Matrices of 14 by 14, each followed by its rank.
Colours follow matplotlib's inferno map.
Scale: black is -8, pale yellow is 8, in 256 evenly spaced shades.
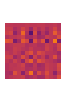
two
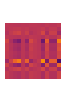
one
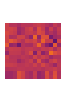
three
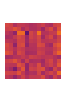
three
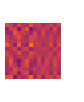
two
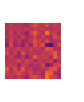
three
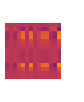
one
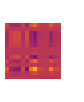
one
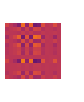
one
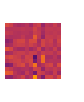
two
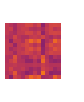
two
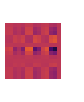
one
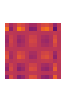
one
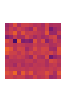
three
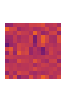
three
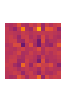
two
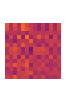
three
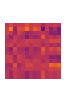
two
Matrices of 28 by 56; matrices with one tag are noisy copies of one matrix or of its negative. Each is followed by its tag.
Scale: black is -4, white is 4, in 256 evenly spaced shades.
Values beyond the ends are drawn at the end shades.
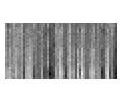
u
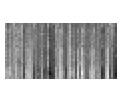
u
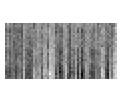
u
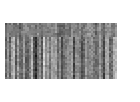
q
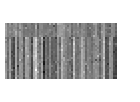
q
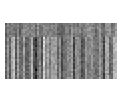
q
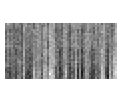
u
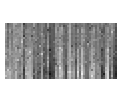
u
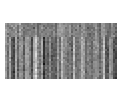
q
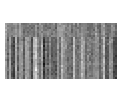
q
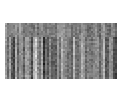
q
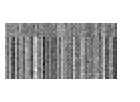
q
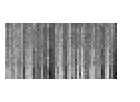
u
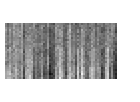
u
